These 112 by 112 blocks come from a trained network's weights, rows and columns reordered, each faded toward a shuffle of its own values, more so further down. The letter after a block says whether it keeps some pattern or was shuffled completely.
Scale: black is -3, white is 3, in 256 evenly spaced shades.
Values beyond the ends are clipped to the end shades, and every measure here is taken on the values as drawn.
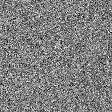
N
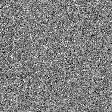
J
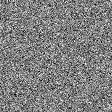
J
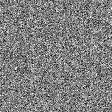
N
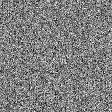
N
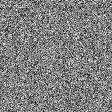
N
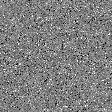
J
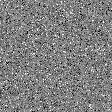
J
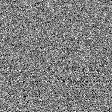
N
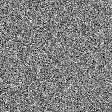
J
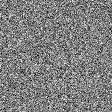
N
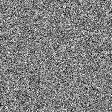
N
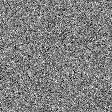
J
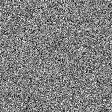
N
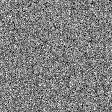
J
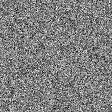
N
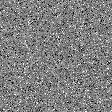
J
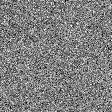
J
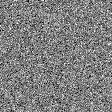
J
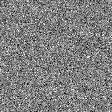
N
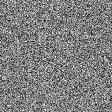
N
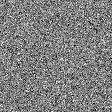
J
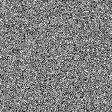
N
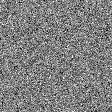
J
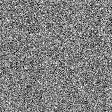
N
